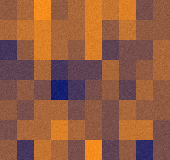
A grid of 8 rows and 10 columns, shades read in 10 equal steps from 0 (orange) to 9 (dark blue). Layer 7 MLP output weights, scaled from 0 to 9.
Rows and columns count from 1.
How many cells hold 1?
7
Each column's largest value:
7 7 5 9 7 6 6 6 8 5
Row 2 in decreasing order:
4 4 4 3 3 3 2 2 1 1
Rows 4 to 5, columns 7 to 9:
3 5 4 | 4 6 3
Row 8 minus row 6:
0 2 -1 0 0 -4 1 1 4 1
